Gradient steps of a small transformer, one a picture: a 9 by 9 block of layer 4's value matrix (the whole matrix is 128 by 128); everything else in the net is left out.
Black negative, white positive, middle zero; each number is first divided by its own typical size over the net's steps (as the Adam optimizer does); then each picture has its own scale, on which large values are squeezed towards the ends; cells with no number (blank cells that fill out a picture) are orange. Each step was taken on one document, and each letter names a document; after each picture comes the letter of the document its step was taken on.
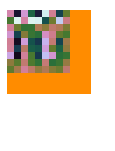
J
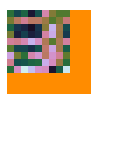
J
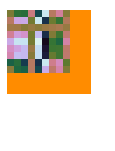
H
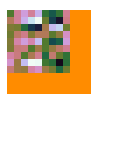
H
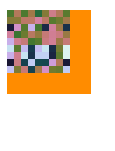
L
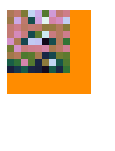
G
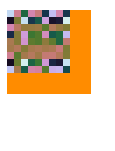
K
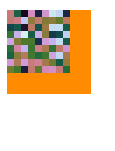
L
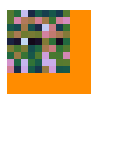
G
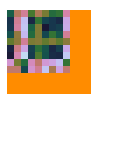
K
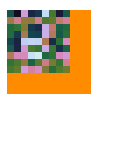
J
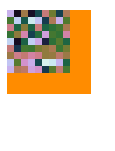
G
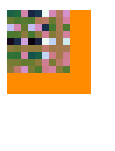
H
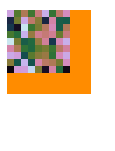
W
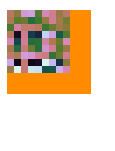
J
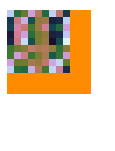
K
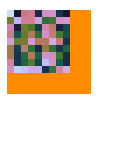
J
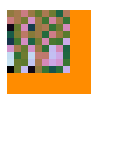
W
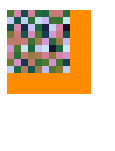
L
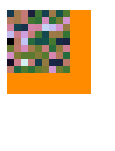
G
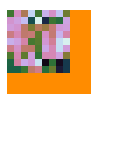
H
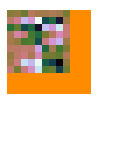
H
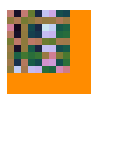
J
